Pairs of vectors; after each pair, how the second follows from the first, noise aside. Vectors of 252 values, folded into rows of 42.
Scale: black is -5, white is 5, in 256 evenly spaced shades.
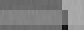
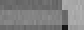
copied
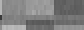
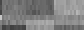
negated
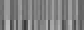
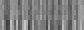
negated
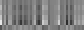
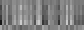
negated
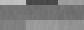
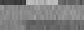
negated
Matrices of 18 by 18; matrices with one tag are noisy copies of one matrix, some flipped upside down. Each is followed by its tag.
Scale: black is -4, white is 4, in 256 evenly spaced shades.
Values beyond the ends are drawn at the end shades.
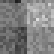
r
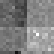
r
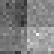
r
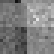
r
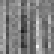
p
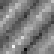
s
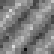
s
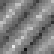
s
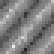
s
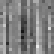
p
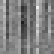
p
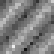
s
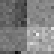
r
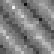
s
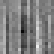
p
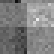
r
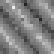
s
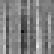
p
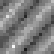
s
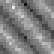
s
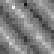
s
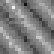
s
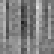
p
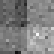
r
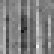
p
